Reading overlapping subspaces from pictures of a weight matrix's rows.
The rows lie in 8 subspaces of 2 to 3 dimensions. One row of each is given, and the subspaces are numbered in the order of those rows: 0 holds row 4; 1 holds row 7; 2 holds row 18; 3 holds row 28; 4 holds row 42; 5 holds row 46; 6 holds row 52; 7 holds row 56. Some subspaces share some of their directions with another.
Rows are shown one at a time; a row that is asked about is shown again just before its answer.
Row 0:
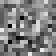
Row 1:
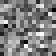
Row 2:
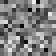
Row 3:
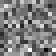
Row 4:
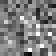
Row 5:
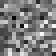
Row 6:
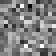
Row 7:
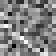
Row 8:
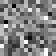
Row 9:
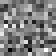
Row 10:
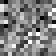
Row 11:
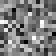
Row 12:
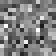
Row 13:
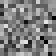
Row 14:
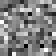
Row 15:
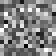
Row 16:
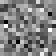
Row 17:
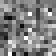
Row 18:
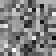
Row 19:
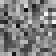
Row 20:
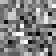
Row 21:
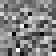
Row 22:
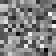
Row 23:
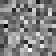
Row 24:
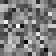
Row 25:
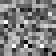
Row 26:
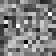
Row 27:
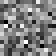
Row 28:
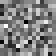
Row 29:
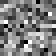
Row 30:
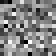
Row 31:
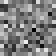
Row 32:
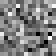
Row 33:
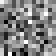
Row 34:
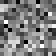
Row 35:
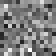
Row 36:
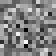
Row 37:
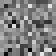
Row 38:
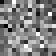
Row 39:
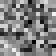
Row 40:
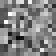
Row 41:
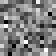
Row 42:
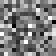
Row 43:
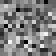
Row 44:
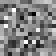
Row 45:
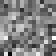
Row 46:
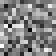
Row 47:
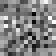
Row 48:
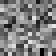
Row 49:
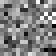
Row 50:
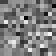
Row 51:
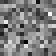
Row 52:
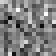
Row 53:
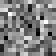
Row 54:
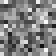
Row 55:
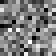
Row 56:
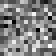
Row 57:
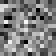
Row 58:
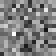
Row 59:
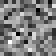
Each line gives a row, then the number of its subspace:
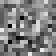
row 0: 1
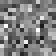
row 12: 0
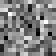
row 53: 0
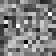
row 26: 7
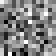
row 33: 6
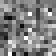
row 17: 6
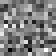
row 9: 5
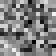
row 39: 2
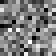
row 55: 5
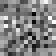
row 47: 7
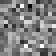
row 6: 2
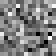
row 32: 0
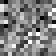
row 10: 5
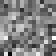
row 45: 6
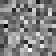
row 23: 2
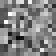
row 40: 1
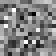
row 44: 7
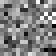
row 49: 6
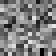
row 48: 5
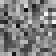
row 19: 6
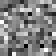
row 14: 6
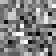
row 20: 0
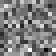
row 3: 5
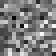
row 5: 3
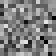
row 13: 3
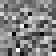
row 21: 3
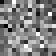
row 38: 2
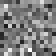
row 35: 5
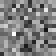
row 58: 2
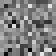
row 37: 5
